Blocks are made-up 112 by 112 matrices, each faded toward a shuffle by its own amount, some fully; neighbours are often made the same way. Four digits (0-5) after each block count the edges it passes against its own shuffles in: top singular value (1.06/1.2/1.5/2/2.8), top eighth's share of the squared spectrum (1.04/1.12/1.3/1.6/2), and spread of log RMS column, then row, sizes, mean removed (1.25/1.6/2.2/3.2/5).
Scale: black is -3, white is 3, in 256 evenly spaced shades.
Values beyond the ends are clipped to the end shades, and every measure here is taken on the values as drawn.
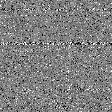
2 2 0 3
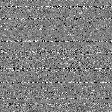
2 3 0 4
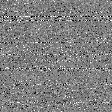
2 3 0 3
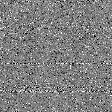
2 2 0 2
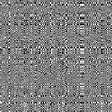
5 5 4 4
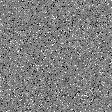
1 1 0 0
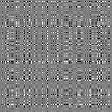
5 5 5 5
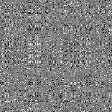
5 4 3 3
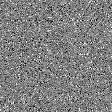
3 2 1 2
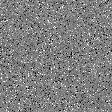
0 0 0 0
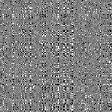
5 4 4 3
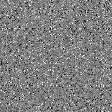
3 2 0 1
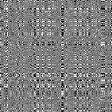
5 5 4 4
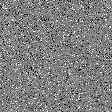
2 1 0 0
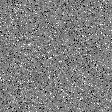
0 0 0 0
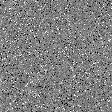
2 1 0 0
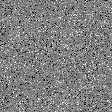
3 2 0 1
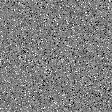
2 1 0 0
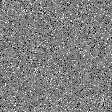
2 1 0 0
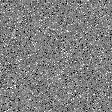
0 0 0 0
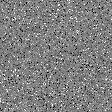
1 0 0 0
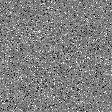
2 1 0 0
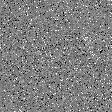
2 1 0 0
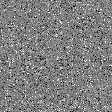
3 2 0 1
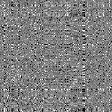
5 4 3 3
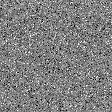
0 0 0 0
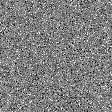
0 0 0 0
